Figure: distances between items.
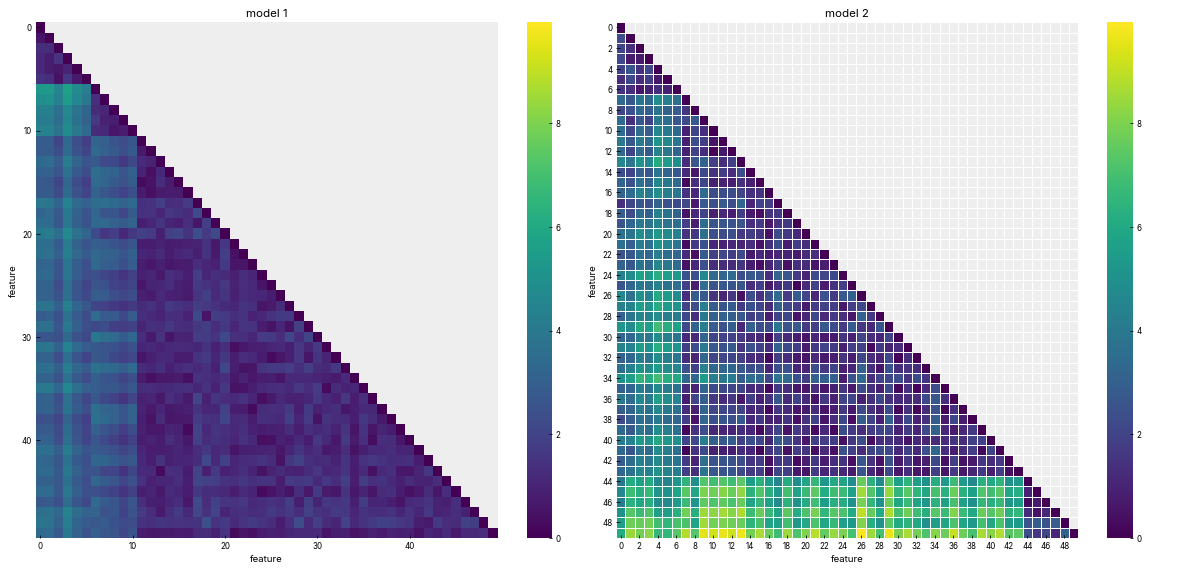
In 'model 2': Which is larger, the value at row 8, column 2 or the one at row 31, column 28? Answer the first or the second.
the first
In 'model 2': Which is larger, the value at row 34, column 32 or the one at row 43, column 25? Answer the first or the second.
the first
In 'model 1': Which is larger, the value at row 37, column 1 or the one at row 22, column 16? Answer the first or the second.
the first
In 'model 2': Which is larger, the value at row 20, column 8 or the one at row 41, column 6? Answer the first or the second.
the second
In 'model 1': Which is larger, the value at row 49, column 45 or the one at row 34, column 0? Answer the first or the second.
the second
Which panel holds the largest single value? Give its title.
model 2
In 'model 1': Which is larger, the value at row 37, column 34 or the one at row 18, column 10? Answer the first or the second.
the second
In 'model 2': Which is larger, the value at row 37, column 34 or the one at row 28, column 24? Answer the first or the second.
the first
